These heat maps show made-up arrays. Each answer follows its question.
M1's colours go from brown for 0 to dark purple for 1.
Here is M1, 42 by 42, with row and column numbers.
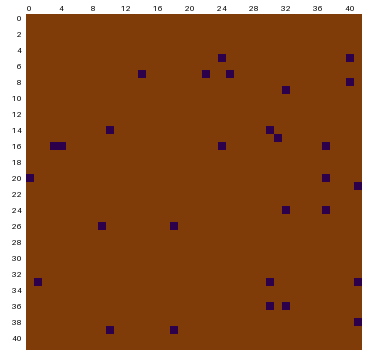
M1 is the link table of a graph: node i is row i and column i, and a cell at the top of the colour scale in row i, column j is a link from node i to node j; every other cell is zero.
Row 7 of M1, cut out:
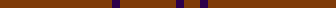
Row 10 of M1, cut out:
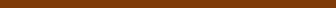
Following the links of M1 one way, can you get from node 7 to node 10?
yes
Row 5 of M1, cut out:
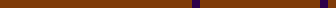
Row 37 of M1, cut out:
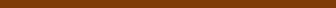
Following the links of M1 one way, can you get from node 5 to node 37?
yes
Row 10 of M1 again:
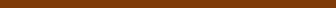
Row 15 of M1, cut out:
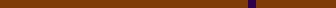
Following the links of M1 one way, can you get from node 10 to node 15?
no
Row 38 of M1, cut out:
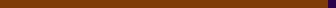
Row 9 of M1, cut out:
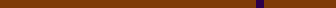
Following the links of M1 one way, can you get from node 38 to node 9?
no
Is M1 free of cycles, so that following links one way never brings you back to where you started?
yes
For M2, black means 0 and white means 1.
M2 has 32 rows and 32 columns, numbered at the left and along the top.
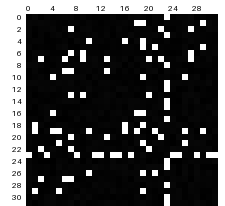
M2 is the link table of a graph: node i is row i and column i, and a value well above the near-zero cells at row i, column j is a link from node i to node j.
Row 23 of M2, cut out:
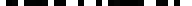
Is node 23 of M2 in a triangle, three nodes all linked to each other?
no
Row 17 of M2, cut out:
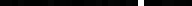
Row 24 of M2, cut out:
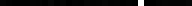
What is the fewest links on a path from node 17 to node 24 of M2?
2
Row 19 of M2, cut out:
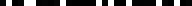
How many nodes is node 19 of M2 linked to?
9
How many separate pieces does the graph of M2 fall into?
3
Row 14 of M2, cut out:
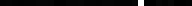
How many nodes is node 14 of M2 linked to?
1
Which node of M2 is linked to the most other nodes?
node 23
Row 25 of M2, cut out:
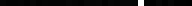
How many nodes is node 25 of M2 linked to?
1
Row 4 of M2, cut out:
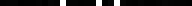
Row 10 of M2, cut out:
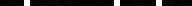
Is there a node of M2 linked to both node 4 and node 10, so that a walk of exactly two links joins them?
yes
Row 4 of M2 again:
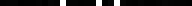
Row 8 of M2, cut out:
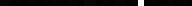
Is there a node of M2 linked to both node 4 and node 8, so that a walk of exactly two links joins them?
no
